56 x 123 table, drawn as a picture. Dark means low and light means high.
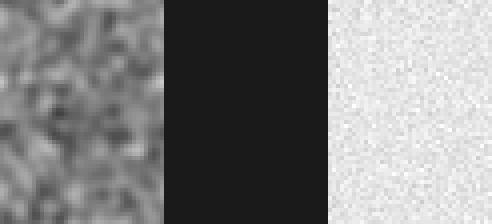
The table splits into one row of 3 panels. Panel 1,1: middling, blotchy. Panel 1,2: very low, flat. Panel 1,3: very high, fine-grained, faint in contrast.
